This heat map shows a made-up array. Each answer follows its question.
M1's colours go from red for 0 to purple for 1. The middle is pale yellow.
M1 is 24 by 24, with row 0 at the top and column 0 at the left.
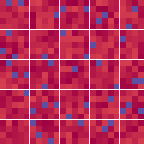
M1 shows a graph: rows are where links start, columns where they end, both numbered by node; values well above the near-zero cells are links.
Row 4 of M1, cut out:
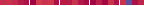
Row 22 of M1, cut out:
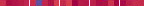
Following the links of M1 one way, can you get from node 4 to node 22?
no
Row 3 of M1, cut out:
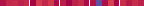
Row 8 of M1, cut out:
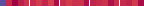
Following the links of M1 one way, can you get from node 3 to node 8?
yes
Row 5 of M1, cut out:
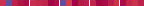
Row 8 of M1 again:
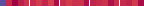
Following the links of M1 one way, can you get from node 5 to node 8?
yes
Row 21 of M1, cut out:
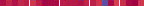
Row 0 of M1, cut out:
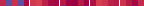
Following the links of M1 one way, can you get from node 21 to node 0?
no
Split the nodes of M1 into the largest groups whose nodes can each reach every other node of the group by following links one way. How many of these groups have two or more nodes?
2
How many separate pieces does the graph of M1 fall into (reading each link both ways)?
1
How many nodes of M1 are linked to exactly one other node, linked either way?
0
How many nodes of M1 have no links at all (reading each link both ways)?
0
